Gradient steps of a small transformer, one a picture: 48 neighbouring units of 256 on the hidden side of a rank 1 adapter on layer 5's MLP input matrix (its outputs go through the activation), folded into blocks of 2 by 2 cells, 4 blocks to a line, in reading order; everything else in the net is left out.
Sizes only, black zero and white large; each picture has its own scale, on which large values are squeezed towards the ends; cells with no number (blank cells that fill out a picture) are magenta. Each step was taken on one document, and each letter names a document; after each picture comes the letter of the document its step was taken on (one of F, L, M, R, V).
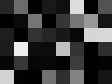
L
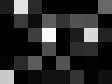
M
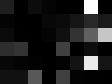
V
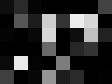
M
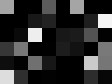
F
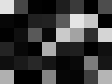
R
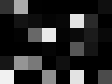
M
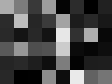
R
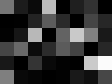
F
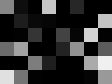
F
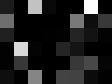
V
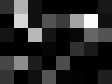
M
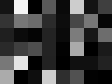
L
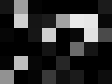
M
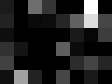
V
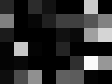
V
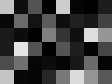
R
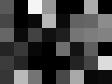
V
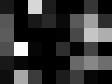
V
